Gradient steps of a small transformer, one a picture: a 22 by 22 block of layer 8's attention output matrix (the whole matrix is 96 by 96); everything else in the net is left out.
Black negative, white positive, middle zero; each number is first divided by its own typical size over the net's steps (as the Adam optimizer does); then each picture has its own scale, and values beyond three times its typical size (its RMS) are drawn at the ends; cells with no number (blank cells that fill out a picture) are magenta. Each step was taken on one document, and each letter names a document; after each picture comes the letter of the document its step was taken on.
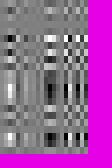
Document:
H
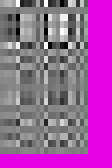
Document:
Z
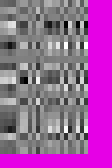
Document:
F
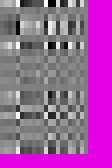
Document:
Z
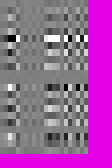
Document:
H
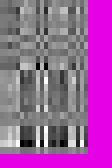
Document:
Z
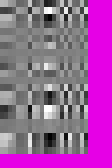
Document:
H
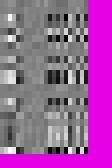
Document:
F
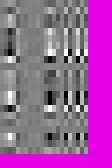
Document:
H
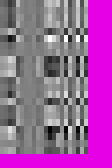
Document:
H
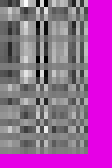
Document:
Z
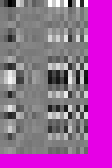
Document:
F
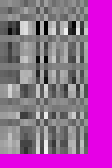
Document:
Z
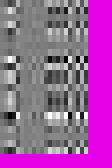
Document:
F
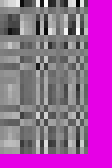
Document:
Z
